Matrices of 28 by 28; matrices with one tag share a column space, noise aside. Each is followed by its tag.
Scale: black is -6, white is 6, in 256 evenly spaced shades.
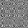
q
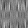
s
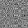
q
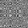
q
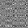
q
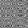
q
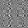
q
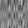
s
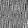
s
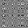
q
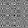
q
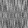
s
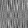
s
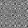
q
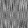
s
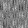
s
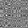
q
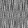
s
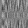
s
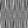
s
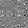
q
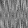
s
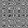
q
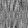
s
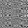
q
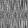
s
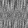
s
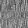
s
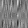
s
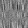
s
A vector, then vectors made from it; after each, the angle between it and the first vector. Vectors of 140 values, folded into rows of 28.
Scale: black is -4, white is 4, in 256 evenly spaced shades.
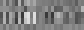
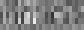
nearly parallel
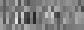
nearly opposite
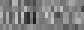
nearly opposite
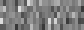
orthogonal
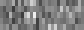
partly aligned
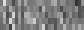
partly aligned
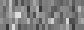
orthogonal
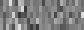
orthogonal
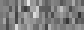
partly aligned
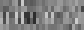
nearly opposite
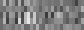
nearly parallel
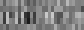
nearly opposite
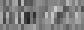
nearly opposite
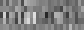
nearly parallel
